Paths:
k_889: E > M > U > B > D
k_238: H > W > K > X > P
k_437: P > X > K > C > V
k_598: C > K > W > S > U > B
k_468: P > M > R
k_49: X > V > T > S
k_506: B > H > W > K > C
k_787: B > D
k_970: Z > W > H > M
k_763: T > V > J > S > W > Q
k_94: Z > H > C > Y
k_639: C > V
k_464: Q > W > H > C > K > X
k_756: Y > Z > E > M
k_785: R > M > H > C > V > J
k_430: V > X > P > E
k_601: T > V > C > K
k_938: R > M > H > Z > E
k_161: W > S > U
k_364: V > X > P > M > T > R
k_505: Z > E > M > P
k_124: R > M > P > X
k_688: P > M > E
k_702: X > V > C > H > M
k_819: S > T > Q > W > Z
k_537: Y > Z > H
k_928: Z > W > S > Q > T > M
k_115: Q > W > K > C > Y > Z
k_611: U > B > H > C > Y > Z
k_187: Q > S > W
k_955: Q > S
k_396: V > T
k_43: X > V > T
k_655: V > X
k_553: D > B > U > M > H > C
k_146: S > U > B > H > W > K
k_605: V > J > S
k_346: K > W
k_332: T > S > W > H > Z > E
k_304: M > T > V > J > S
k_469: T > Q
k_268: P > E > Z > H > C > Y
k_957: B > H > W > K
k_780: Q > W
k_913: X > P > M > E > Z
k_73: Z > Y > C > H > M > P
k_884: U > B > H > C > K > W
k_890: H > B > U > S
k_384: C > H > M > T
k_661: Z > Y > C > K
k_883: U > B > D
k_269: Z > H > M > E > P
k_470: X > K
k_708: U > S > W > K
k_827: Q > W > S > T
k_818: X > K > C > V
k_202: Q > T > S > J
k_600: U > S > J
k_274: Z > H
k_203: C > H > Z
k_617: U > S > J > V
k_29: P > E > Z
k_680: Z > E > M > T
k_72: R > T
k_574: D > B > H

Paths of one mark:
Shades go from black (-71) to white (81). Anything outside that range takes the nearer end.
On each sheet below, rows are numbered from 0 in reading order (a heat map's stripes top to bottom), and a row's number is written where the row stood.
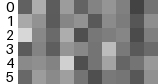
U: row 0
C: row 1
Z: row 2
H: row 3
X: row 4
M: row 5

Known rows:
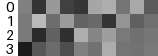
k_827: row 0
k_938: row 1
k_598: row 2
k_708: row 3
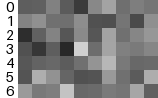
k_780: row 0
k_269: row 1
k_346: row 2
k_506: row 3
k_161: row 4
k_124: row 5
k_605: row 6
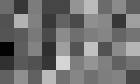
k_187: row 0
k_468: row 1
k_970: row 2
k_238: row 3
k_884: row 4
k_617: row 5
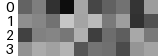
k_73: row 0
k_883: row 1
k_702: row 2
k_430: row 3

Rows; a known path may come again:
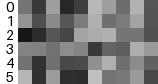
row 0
k_827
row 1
k_332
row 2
k_146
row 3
k_818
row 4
k_187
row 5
k_819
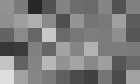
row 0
k_94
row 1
k_396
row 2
k_617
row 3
k_957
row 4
k_787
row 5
k_505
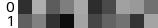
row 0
k_785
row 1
k_73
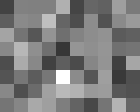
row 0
k_702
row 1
k_470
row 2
k_274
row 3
k_72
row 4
k_468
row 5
k_553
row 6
k_574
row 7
k_304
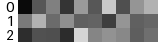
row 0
k_238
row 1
k_938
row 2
k_884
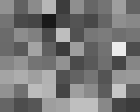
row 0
k_202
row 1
k_115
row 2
k_384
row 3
k_763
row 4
k_269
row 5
k_430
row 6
k_49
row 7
k_890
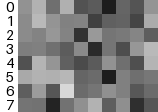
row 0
k_756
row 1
k_688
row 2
k_469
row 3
k_437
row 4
k_124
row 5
k_680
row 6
k_600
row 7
k_611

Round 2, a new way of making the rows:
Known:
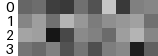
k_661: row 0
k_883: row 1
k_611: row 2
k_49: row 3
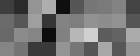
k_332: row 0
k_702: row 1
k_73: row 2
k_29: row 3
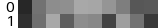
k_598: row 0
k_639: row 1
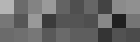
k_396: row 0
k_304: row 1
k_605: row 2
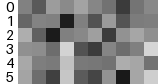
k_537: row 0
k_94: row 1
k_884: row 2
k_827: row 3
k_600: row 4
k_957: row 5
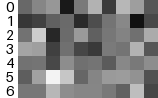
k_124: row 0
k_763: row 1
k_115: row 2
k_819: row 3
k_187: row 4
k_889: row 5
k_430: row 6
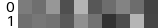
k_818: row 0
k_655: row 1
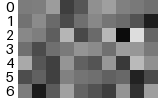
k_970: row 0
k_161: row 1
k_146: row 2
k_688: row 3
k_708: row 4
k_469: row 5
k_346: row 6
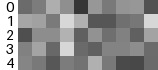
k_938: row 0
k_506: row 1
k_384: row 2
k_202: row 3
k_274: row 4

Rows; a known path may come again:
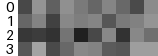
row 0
k_955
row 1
k_780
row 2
k_601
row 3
k_464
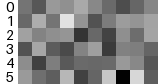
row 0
k_537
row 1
k_787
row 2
k_72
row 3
k_203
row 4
k_617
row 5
k_146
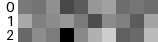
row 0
k_970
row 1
k_43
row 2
k_73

